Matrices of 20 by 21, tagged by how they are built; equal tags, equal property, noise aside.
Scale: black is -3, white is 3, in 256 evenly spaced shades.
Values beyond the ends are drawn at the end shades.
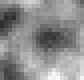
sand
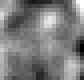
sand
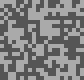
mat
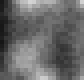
sand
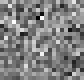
mat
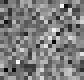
mat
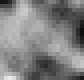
sand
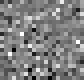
mat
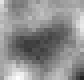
sand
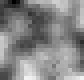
sand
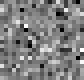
mat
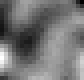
sand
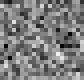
mat
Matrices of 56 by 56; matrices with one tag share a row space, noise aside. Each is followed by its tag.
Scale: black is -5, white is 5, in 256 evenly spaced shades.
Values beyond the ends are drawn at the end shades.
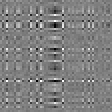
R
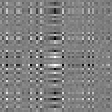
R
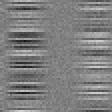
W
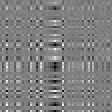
R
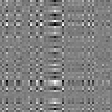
R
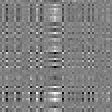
R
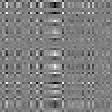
R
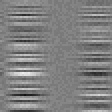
W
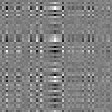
R
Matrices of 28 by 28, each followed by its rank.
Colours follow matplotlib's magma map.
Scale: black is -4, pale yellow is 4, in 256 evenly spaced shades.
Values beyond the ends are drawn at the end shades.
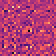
five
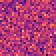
full rank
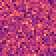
full rank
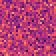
full rank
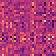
five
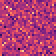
full rank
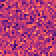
full rank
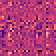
five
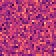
full rank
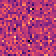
five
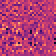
five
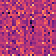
five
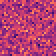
full rank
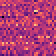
five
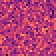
full rank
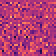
five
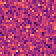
full rank
